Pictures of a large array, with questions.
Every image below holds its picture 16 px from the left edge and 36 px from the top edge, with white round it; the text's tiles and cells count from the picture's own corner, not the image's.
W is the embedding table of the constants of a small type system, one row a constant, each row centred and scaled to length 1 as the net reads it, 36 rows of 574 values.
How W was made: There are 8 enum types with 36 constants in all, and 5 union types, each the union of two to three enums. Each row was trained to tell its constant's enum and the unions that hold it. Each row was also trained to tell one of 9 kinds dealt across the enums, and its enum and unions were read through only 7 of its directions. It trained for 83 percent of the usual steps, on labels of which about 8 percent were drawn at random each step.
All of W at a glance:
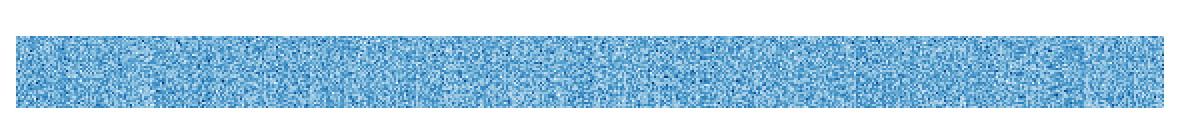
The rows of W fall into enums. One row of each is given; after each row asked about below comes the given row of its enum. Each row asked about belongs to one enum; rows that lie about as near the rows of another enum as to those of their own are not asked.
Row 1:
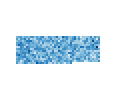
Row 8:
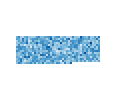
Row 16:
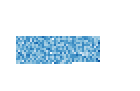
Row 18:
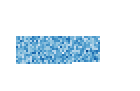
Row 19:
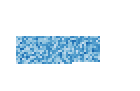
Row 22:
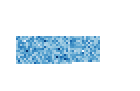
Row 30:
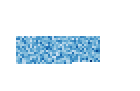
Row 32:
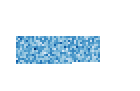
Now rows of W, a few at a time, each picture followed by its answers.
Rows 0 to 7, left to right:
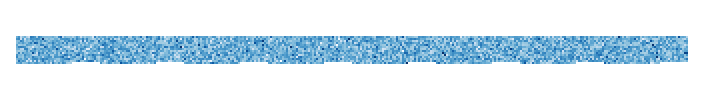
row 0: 18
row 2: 19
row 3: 8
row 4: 16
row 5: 8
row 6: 18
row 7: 32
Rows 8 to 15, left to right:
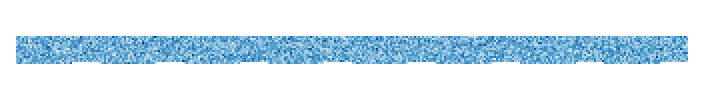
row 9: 19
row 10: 22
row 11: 22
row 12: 16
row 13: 19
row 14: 32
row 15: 1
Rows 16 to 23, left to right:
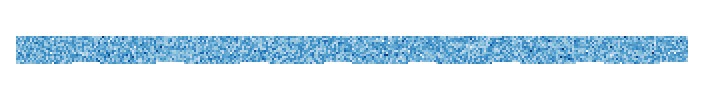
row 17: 8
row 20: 19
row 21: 22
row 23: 30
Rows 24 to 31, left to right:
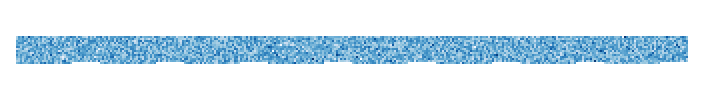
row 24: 19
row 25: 16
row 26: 16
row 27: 8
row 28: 22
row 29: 16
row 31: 30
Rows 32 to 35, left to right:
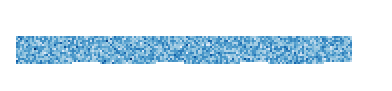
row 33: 18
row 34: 8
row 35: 22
